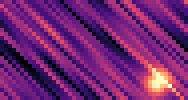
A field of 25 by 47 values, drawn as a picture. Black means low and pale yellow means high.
The ninth with the highest average is the bottom right. A single bump stands in the bottom right. The grain runs diagonally down to the right.
